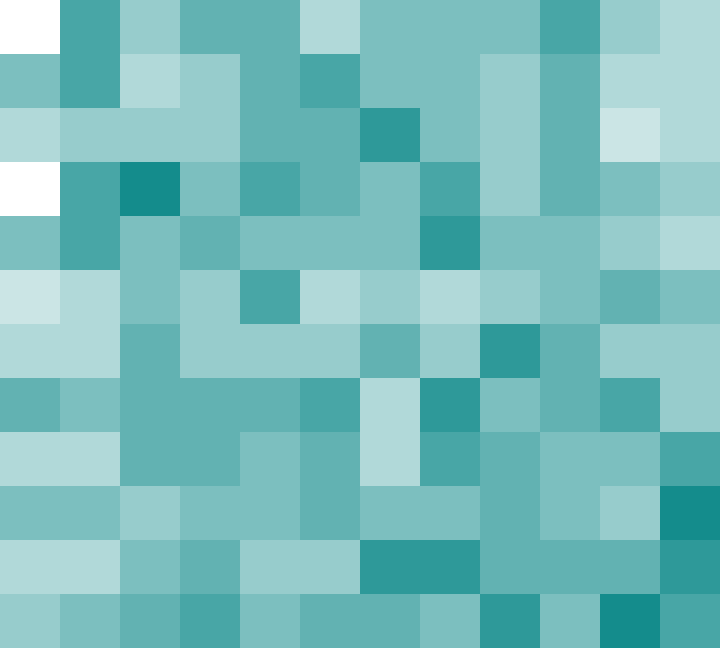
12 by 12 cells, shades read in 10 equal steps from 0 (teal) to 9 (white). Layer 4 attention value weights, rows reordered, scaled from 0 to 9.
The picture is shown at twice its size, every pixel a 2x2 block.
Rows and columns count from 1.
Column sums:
69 49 45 45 42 45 45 38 43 40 49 48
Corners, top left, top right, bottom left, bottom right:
9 6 5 2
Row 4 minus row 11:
3 -4 -4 1 -3 -2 3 1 2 0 1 4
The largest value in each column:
9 6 6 5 5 6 6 6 5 4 7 6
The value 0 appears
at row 4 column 3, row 10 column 12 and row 12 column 11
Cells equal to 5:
26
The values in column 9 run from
1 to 5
